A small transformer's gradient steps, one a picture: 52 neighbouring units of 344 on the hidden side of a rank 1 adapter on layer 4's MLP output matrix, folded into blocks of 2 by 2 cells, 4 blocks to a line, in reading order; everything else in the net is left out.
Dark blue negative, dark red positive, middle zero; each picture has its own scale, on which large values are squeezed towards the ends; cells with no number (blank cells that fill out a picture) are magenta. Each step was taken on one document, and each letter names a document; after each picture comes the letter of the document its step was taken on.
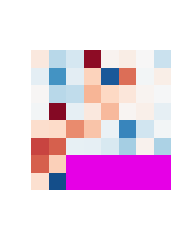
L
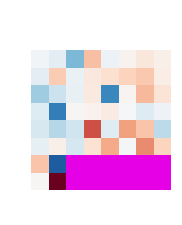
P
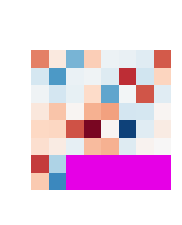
P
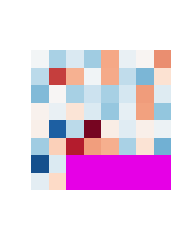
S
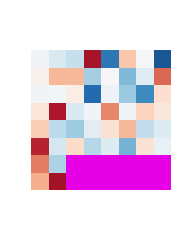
L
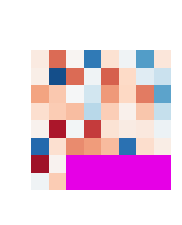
S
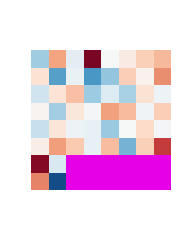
L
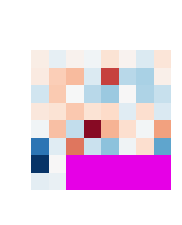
S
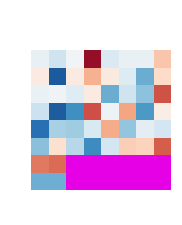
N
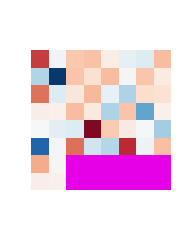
S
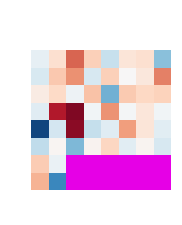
L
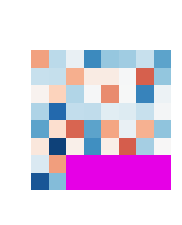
N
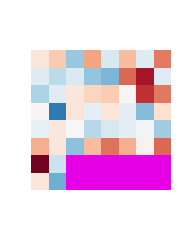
L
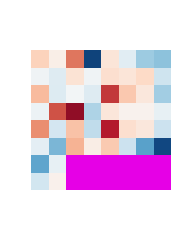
N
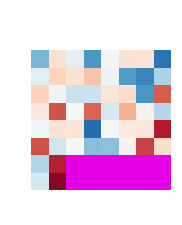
P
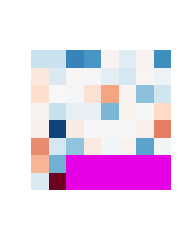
P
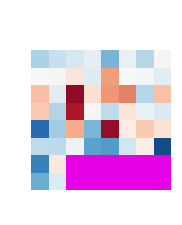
N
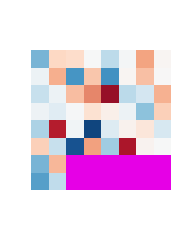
S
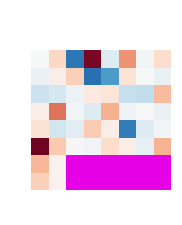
L
